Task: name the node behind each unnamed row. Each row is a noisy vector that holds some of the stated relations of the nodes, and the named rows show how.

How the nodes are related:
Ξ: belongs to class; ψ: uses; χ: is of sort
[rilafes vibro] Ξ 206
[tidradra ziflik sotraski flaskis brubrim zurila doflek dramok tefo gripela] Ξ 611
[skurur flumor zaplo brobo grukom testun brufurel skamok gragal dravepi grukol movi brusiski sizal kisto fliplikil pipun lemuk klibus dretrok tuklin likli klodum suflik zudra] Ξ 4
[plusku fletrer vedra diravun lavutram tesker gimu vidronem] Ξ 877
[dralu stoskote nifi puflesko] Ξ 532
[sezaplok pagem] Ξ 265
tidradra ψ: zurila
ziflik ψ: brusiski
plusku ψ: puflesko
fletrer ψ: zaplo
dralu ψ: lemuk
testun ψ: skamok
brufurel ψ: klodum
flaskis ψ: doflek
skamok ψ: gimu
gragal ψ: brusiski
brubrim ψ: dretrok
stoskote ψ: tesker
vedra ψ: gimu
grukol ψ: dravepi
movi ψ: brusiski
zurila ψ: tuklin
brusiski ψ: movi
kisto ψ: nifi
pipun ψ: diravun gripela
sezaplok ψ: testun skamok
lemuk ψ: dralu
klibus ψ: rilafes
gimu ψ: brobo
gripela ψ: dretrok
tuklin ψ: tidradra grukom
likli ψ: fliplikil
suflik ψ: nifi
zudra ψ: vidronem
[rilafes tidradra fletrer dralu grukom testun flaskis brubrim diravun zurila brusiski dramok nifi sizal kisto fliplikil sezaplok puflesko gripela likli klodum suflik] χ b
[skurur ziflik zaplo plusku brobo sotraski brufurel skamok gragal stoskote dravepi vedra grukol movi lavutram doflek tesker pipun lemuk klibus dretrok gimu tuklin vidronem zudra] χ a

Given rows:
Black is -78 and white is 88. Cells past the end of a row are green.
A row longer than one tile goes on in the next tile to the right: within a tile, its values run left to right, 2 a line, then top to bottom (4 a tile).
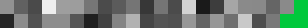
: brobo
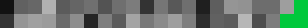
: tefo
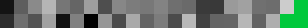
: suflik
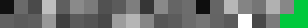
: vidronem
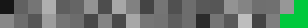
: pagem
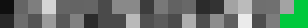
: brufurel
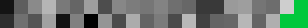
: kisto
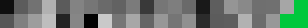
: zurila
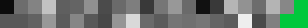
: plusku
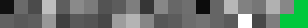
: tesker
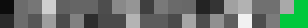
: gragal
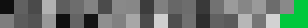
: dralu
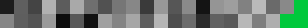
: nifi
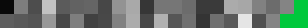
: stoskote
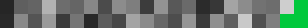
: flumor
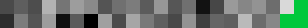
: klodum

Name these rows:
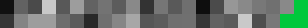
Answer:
doflek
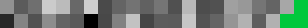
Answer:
testun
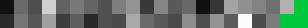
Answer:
movi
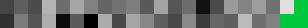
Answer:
brusiski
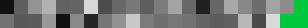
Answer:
fletrer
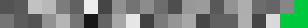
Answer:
sezaplok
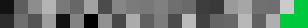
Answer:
likli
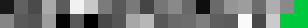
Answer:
diravun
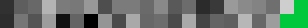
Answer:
sizal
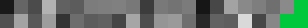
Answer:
vibro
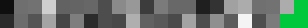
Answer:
tuklin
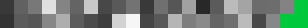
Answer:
vedra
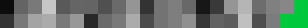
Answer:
ziflik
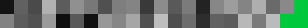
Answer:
puflesko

